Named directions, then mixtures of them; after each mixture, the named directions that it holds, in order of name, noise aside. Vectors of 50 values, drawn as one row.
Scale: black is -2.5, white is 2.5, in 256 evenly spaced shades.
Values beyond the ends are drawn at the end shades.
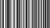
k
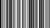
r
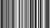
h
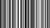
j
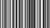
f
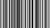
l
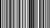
f, r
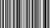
f, k, l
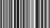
f, h, l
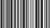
f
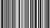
h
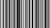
k, l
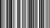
r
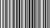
f, k, l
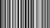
j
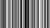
j, r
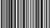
f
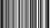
h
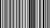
f, r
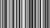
f, h, l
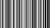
f, h, k
